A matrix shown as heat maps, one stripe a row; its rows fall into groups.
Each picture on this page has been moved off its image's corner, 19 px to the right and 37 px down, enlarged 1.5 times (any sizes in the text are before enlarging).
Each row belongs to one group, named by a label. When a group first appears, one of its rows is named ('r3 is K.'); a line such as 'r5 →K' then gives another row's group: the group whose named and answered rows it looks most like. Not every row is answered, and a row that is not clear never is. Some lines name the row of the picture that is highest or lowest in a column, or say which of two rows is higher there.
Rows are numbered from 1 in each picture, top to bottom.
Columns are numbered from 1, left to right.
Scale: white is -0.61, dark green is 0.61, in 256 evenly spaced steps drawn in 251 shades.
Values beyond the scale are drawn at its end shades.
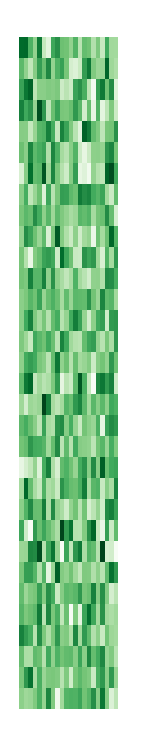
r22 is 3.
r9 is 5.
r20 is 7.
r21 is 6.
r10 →7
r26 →7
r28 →5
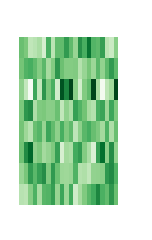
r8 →6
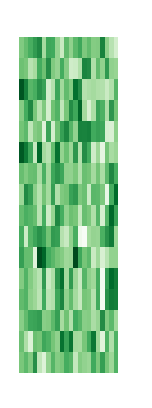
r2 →5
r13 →7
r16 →6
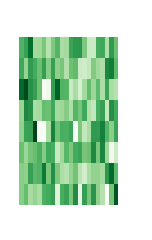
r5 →6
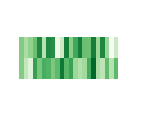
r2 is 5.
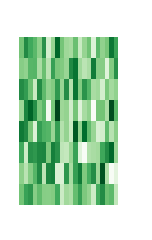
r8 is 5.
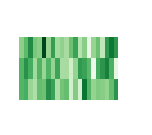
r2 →5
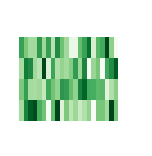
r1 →5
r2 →3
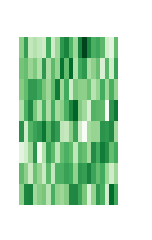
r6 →6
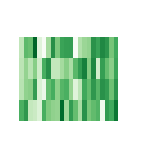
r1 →6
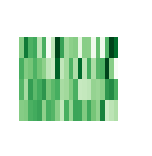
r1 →7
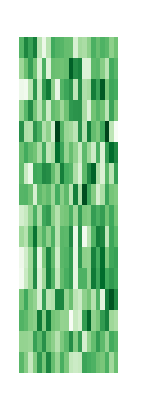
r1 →6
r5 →5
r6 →7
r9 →6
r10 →6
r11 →6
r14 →5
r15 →6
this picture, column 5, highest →14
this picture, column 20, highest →5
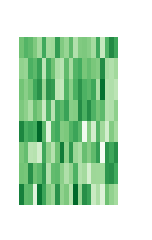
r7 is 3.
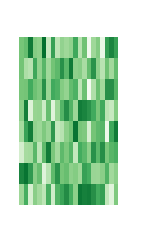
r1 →3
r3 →3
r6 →6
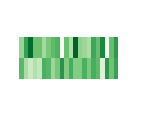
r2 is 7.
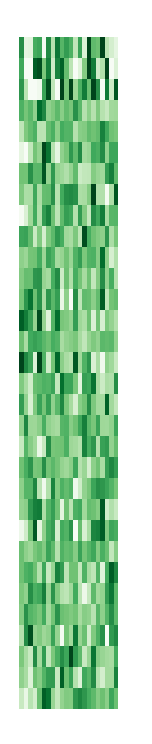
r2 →5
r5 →6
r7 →3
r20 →6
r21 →3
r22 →6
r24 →6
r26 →7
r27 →3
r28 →7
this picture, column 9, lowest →3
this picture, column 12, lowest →13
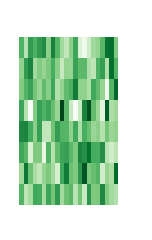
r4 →5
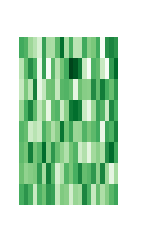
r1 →7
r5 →7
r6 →3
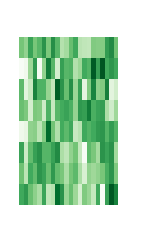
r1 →3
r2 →6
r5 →6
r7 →3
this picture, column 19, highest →2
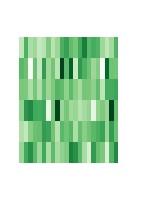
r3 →7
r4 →7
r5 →6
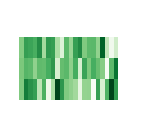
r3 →7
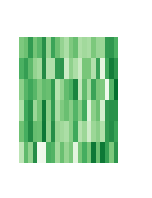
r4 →3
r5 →3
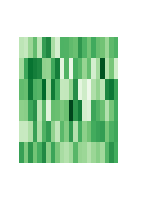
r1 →6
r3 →3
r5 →6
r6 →3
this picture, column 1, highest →6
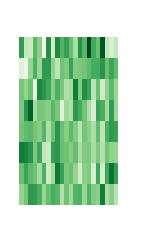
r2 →6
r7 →7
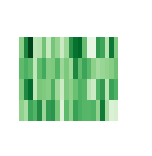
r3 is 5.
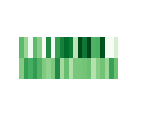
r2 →7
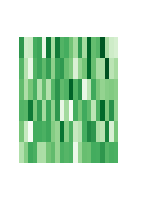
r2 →5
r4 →5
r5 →5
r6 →6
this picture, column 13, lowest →6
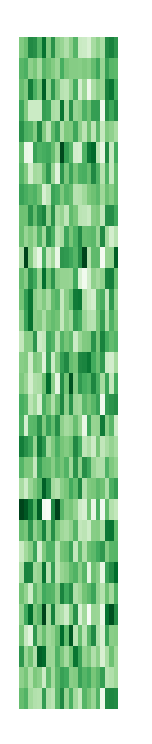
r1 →3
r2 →7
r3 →3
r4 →7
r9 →3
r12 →3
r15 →6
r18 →7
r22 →6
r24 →3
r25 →6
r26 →3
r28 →3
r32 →7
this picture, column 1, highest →23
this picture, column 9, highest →23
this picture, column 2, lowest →6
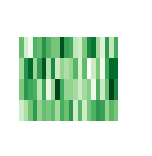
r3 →7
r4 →6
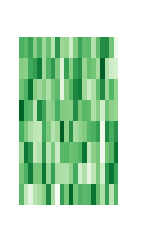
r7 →3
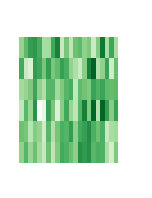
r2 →5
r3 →6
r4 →6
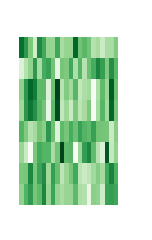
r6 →5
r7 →3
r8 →3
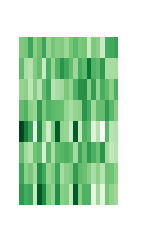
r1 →3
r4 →5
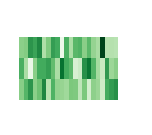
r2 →5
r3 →3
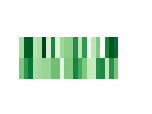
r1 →3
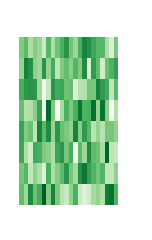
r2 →3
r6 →5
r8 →3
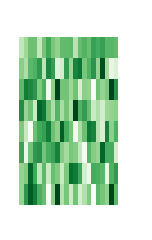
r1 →6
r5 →5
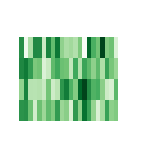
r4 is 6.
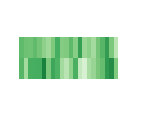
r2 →3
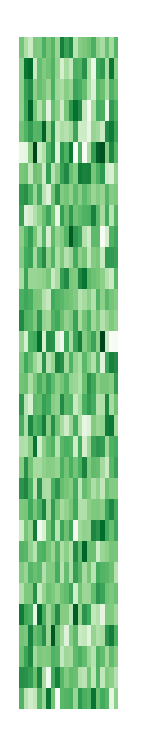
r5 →3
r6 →6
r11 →3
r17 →5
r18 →5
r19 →3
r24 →6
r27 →6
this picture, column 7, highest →32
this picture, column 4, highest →6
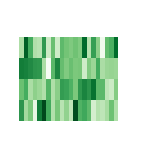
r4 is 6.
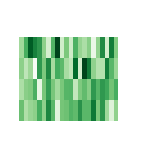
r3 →6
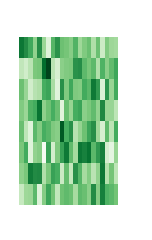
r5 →5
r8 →6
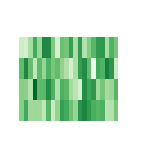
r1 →6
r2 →5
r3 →5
